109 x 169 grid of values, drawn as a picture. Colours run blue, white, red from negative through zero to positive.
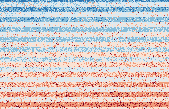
Average level on the scale: 50%. Stripes: horizontal, repeating 11 times. Slope: up to the bottom.
